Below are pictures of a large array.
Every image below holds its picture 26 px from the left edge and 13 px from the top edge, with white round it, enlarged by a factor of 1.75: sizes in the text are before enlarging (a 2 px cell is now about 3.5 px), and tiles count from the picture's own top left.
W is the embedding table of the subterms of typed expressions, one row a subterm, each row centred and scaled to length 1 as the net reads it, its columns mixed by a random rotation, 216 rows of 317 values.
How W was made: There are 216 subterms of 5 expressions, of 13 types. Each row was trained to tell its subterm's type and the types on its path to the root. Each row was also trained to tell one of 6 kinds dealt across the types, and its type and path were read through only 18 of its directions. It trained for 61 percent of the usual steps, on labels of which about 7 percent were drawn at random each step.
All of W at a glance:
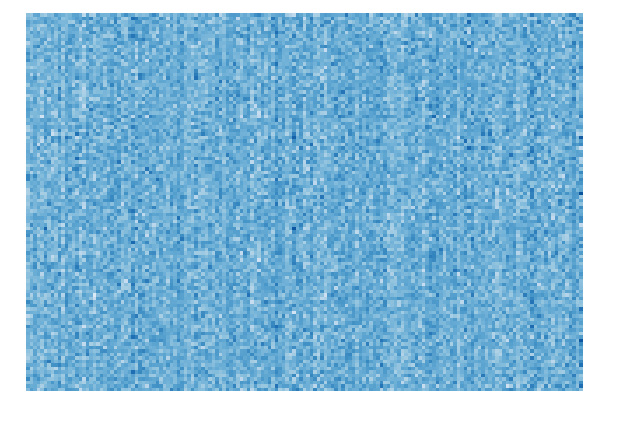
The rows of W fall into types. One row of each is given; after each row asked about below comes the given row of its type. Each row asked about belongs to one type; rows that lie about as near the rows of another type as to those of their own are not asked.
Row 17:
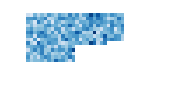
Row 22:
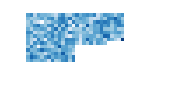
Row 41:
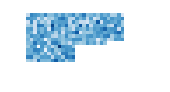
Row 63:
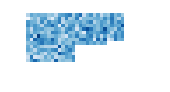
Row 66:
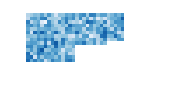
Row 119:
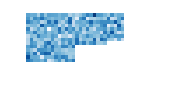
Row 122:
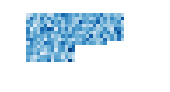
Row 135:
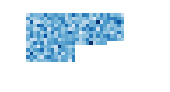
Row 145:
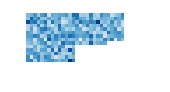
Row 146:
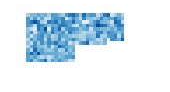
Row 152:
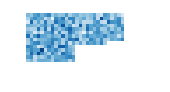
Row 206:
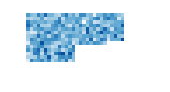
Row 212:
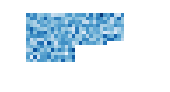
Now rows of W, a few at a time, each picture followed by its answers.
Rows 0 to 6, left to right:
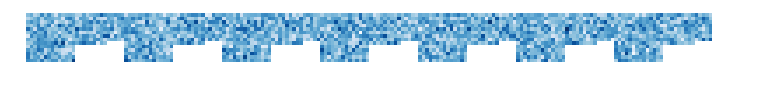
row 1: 135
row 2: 206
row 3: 152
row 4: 41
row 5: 41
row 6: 146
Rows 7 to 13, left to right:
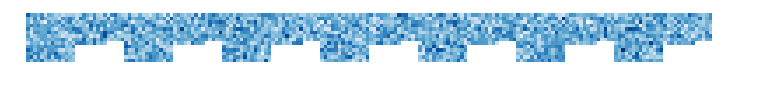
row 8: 63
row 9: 206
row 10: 63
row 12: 66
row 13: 212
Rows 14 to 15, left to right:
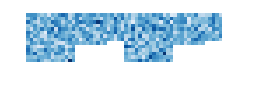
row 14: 22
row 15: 122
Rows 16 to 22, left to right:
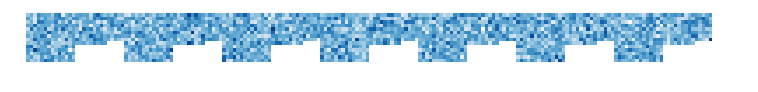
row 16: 17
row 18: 41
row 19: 135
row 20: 66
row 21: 119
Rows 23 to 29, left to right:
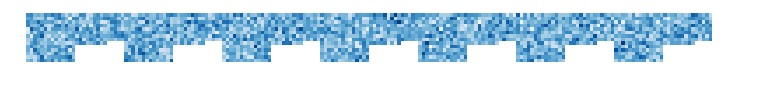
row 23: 41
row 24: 17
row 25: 145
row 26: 22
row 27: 119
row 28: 206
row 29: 63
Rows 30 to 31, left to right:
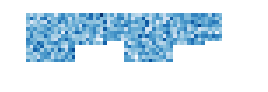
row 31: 17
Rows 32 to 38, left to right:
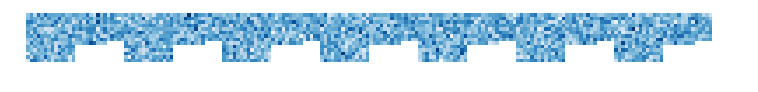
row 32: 135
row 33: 212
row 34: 146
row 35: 63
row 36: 119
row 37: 145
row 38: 63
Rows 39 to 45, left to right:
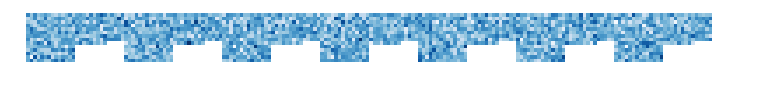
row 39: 212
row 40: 135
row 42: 66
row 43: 66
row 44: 22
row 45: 66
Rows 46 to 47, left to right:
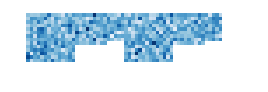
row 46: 17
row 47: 66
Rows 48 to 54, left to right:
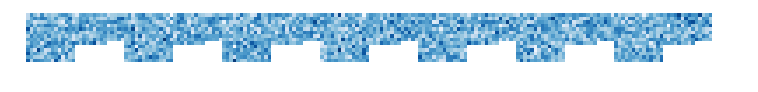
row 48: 122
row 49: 122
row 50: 66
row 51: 145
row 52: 119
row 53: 146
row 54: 22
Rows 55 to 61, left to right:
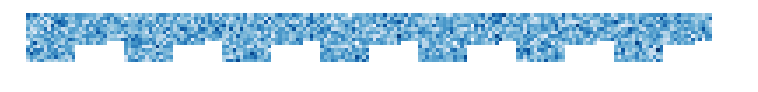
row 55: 206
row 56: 63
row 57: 206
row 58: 22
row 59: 22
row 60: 41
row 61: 212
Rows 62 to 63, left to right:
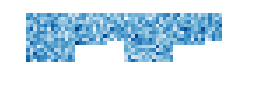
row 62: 41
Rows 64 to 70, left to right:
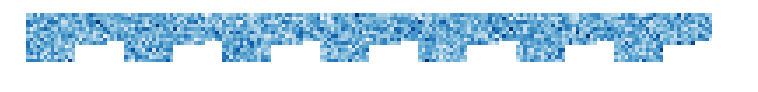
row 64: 146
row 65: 41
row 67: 122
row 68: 146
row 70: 122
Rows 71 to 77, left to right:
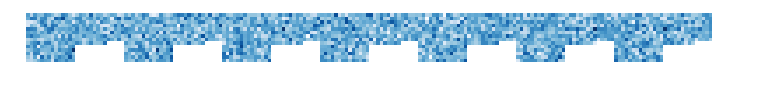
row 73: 17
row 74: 146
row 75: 17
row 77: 41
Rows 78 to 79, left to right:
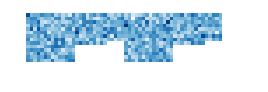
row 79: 17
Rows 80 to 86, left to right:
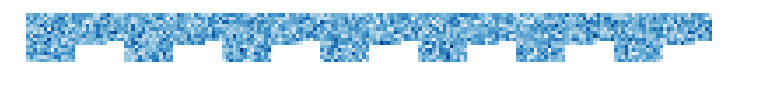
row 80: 119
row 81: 122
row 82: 119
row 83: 146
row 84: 206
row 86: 146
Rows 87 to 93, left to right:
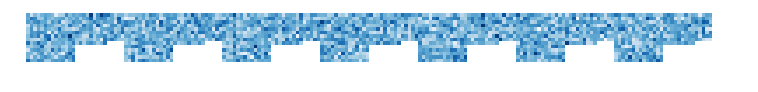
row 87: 145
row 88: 17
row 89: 145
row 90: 146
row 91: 22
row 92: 119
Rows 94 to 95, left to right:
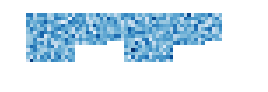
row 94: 212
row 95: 212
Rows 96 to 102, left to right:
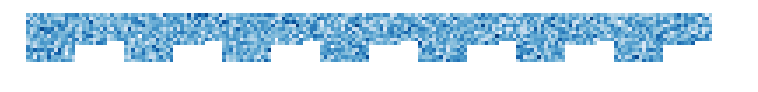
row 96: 206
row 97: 145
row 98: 17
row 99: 66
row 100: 152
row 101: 152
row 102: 152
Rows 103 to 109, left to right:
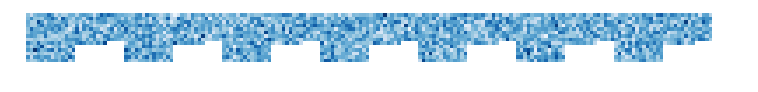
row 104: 152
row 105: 17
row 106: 146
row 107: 146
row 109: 135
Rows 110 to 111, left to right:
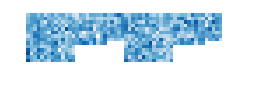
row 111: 135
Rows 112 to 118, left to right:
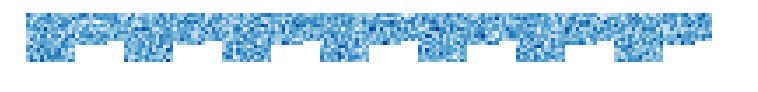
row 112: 206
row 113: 66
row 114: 17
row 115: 135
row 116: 63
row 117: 135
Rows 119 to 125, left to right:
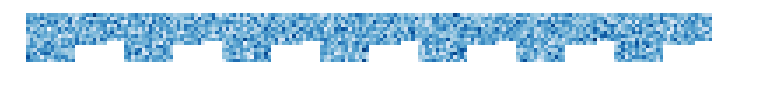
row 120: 152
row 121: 145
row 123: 122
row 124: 119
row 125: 212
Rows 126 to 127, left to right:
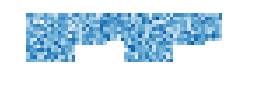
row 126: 22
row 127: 212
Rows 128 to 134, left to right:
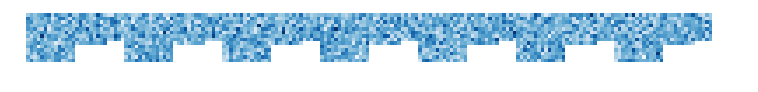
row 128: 135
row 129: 66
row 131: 63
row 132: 63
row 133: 66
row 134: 145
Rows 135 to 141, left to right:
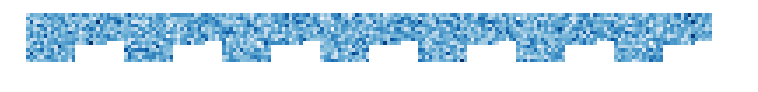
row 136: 22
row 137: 22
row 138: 122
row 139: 22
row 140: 17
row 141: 22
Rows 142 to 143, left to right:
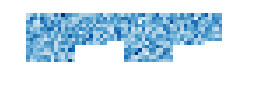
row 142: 122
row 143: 145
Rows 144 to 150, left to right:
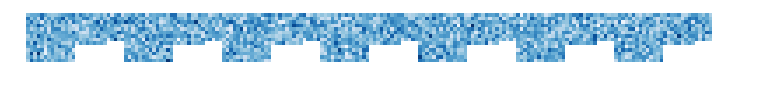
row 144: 146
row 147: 17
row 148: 152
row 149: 206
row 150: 63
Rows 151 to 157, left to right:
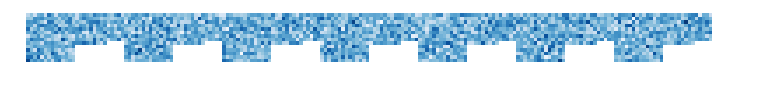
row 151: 146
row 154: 206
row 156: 145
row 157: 145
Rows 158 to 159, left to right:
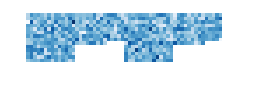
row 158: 152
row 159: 122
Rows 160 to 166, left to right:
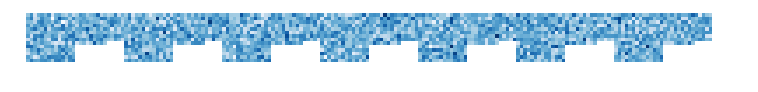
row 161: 63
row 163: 212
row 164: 22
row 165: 119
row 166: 145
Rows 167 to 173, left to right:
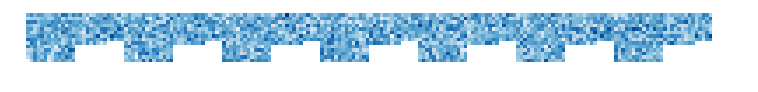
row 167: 119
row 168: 17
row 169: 152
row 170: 63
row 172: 122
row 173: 41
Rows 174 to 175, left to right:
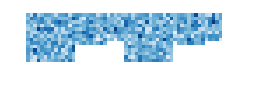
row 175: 135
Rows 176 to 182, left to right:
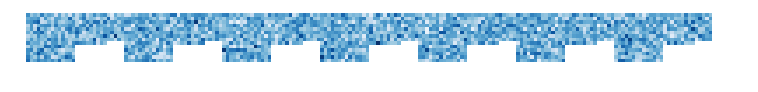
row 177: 135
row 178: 22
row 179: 41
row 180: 17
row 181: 119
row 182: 146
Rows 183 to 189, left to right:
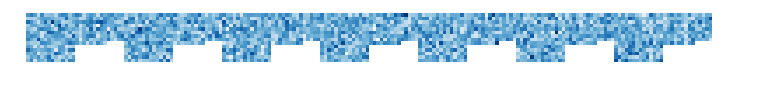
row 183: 22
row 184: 212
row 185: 206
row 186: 119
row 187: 63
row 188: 41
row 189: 66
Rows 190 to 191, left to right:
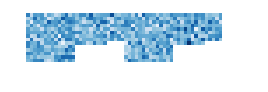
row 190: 119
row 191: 135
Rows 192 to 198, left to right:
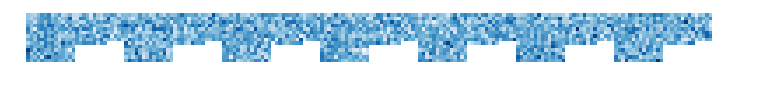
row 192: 152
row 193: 146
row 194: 146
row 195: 146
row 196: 66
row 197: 152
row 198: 41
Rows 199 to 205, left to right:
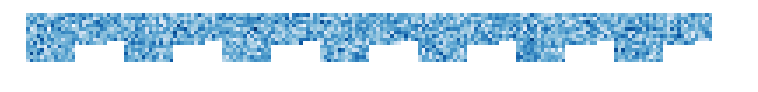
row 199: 146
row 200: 63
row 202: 119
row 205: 63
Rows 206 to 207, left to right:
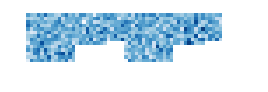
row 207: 135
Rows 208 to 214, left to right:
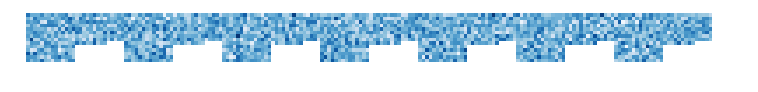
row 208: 119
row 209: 41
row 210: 135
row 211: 66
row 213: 206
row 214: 122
